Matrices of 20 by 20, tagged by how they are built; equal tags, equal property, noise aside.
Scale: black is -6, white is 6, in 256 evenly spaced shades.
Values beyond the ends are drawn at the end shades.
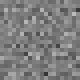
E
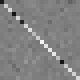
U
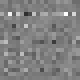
E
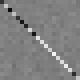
U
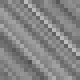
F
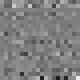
E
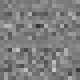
E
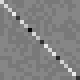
U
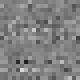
E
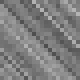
F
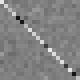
U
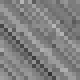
F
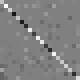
U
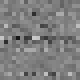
E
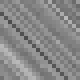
F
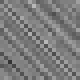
F
